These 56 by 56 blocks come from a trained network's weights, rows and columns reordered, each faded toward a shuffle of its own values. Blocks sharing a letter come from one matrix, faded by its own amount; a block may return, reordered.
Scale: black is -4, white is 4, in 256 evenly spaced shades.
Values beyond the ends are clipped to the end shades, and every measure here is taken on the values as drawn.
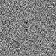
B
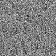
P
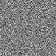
B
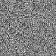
B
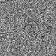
B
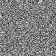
P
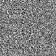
B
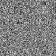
B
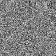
P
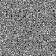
P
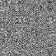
B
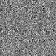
B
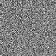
B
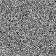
P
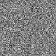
B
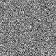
P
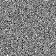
P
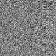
B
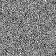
P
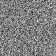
P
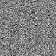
B
